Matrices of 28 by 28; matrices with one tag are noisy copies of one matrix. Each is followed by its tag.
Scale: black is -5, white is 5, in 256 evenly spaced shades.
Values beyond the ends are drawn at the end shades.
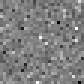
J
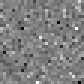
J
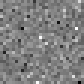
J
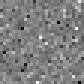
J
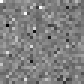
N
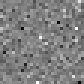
J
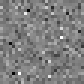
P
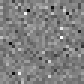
P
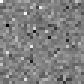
N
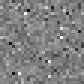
P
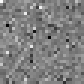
N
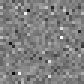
P
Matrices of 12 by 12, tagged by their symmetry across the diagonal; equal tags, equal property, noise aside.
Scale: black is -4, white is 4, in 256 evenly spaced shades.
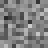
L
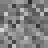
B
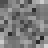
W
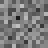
W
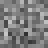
L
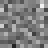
L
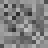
W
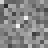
W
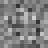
B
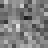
B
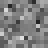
B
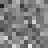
L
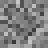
W
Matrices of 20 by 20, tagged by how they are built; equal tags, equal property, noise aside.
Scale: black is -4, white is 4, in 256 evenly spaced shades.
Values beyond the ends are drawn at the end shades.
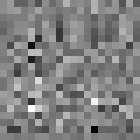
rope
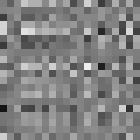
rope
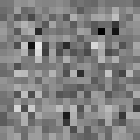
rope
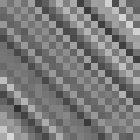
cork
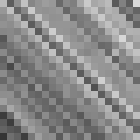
cork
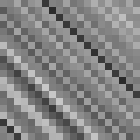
cork
